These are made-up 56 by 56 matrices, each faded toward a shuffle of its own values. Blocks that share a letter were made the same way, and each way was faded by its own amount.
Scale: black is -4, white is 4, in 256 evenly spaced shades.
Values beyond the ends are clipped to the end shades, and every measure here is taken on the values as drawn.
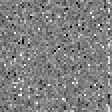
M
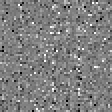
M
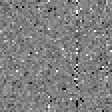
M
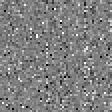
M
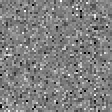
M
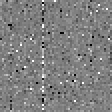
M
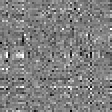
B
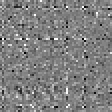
B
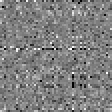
B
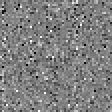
M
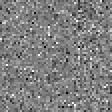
M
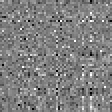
B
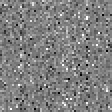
M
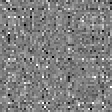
B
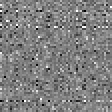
B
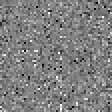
M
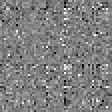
B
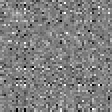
B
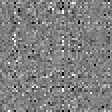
B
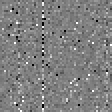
M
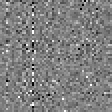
B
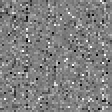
M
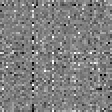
B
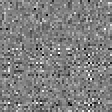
B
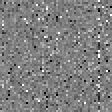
M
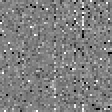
M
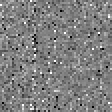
M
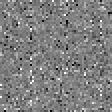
M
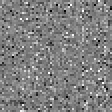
M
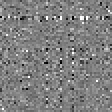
B
